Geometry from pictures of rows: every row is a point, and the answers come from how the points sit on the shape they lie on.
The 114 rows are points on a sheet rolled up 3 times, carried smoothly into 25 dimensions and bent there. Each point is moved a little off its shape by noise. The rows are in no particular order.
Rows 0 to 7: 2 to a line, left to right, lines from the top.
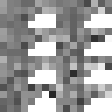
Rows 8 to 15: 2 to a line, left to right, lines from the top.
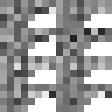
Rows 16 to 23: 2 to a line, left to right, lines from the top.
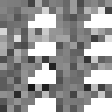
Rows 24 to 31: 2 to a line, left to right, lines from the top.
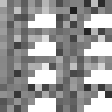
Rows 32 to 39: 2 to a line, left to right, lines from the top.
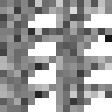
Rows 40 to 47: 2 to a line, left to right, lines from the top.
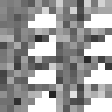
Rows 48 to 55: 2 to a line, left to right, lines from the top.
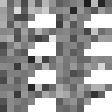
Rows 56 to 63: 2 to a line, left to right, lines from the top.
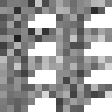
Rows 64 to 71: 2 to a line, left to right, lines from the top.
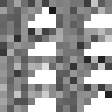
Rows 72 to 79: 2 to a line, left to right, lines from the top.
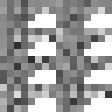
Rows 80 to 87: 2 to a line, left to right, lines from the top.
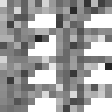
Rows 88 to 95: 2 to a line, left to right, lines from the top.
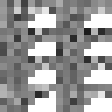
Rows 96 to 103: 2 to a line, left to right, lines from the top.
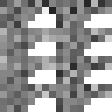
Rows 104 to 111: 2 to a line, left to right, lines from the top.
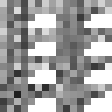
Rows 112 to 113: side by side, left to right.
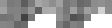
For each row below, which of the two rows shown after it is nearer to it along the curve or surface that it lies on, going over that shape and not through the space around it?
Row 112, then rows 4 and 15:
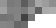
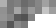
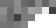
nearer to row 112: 4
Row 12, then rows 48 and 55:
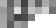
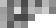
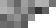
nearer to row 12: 48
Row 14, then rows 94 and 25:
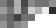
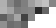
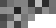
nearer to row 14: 25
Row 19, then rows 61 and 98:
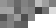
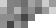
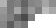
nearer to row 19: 98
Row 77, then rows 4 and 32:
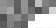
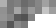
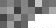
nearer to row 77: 32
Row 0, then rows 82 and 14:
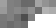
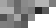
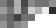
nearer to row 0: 82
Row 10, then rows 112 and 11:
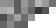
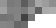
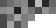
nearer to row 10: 11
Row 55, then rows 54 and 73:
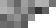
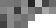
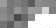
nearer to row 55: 54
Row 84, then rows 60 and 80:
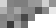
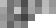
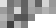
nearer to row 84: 60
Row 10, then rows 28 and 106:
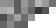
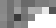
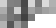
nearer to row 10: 28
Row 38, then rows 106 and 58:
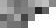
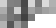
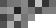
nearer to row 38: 58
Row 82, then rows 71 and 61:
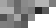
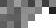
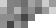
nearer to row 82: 61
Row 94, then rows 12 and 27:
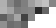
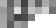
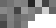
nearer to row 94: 27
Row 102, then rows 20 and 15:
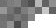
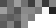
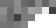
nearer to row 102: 15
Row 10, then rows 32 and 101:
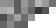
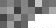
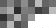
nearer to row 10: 101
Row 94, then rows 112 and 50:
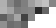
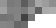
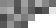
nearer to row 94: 50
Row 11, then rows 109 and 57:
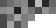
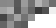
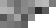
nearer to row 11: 109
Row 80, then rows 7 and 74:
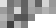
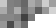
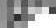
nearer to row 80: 74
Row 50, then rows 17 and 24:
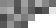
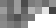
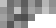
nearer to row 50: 24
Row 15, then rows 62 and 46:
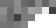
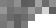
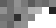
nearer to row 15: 62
